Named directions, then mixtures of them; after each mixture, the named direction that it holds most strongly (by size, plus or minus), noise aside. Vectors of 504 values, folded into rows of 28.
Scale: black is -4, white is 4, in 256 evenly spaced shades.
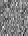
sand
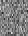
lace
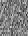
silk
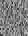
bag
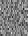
bag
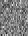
sand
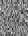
lace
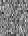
lace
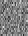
sand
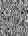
lace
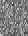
bag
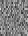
bag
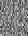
bag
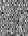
lace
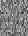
lace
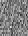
silk
